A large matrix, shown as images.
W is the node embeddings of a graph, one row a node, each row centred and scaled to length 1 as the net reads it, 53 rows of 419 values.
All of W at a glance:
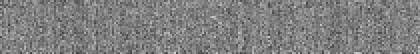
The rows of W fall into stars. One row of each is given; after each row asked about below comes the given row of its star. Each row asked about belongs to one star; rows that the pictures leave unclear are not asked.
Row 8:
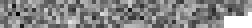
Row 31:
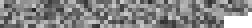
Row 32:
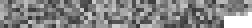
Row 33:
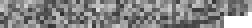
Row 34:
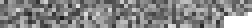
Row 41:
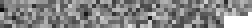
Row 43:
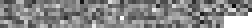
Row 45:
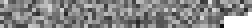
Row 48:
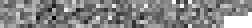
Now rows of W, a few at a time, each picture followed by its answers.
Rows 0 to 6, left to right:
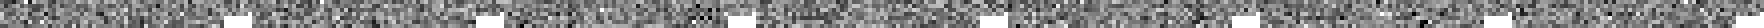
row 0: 41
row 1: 31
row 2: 32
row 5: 43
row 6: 48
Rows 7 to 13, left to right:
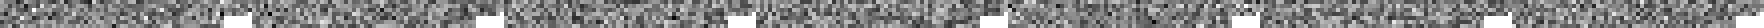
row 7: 34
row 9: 41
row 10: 8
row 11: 41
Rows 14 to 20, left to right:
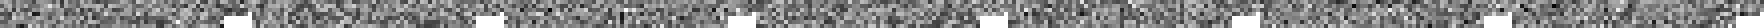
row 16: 45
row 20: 33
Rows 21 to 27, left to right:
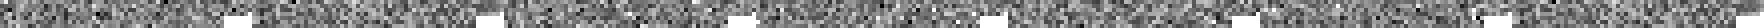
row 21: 48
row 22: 32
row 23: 48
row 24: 34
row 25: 48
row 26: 45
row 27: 32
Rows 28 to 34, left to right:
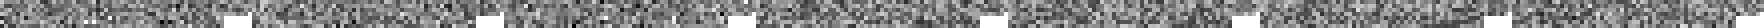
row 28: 31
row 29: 8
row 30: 34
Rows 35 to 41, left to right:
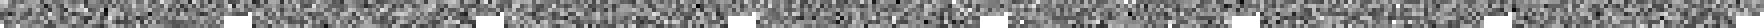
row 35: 48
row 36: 41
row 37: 41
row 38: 32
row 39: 43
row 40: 8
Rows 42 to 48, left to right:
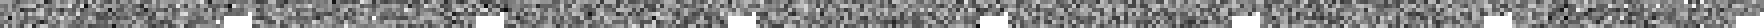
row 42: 8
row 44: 41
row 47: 34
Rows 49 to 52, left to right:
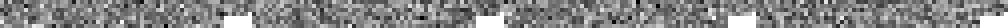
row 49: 34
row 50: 33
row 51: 32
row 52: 34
